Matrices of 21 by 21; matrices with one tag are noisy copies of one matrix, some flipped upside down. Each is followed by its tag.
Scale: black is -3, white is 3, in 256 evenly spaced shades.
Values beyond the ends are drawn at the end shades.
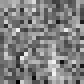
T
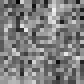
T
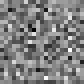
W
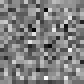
W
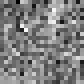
T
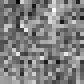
T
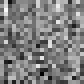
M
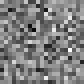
W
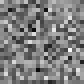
W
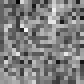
T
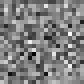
W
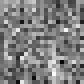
T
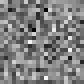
W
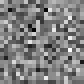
W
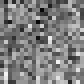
M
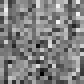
M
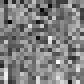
M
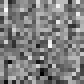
M
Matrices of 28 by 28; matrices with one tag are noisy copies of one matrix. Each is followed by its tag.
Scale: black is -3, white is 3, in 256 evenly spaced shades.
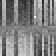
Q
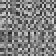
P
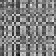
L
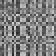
L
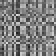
L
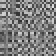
P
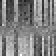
Q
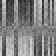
Q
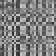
L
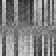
Q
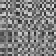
P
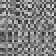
P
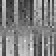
Q
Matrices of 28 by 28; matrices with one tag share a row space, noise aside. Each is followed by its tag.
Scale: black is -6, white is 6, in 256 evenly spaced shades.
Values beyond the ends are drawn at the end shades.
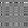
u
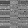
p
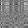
u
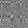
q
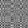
q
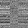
p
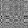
u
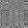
u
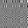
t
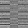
p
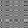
u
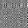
t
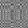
q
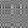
q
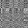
u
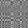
q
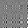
t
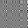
t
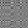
q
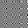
t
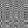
u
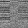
p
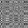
u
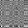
u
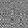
q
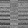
p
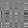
u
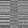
p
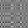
q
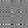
q
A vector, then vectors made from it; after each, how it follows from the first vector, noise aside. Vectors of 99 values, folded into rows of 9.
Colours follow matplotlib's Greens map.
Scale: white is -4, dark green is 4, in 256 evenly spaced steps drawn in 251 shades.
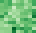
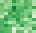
negated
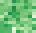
negated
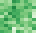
negated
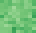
shrunk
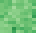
shrunk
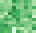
negated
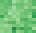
shrunk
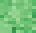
shrunk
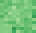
shrunk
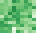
negated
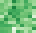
negated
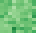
shrunk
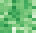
negated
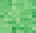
shrunk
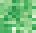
negated
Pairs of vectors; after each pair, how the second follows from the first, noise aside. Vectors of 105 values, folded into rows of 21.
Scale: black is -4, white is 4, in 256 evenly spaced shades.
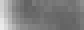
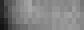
negated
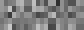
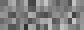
reversed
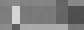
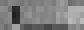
negated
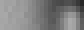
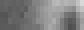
negated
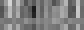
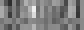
negated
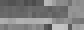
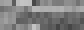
reversed
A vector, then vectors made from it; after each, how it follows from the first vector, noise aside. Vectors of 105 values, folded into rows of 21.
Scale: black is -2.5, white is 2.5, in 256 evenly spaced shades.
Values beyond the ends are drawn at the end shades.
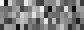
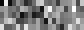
negated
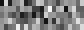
negated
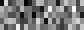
negated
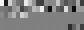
partly zeroed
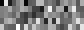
negated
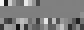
partly zeroed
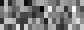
negated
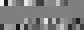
partly zeroed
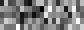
negated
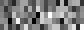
reversed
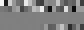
partly zeroed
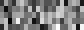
reversed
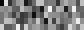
negated
